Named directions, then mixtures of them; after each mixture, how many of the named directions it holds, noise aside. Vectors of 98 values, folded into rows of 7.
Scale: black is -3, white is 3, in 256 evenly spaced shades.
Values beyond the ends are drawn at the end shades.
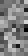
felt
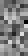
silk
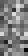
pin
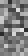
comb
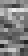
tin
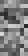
three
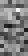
two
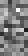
two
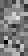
three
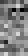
two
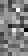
three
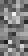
two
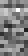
two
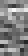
one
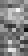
three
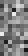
one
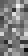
one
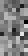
two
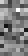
two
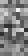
two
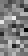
three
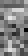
three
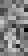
one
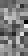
one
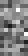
three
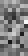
one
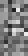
two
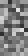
one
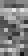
two
